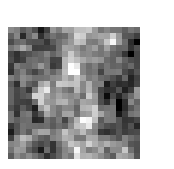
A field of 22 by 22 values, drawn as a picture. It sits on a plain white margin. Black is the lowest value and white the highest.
Ninth with the lowest average: middle right. Stripes: none. Odd rows or columns: none.
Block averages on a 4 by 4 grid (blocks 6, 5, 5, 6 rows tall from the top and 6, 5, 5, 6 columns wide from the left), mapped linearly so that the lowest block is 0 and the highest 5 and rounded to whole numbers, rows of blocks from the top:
1352 / 2540 / 1450 / 2352
